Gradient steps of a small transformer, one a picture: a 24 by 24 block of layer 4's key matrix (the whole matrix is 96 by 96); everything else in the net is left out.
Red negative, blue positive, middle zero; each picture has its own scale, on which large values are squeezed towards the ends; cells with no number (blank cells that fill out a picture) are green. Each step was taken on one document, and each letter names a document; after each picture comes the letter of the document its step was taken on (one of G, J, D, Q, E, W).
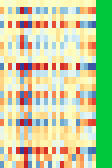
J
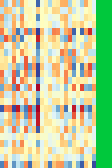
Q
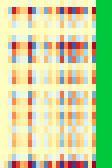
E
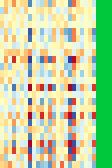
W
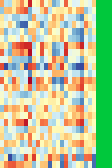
J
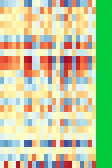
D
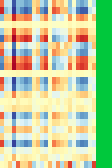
E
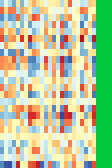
Q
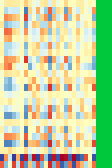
W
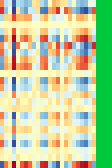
E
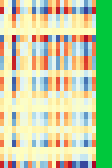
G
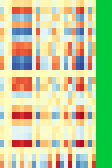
G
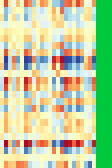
D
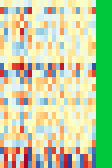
J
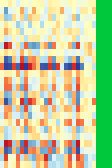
J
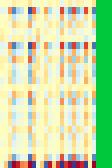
E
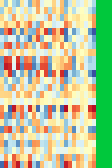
Q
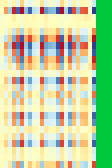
E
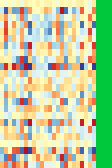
J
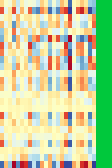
G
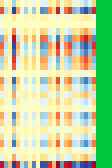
E
